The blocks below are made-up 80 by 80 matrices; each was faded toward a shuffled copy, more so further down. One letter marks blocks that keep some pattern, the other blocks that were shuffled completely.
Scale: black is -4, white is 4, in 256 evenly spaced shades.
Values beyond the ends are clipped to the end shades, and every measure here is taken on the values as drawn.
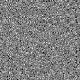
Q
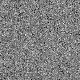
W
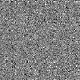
Q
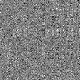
Q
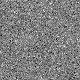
W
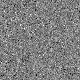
W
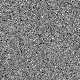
W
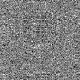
Q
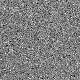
W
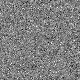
W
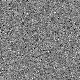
W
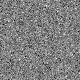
W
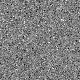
W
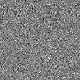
Q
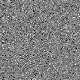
Q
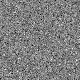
W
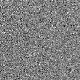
Q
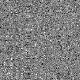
Q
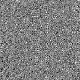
Q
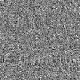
Q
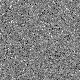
W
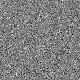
W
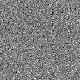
Q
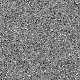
W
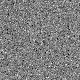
W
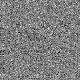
Q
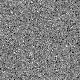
W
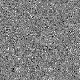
Q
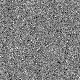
W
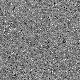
W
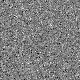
W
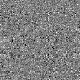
Q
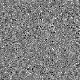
Q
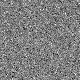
W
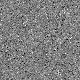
W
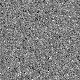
W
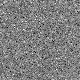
W
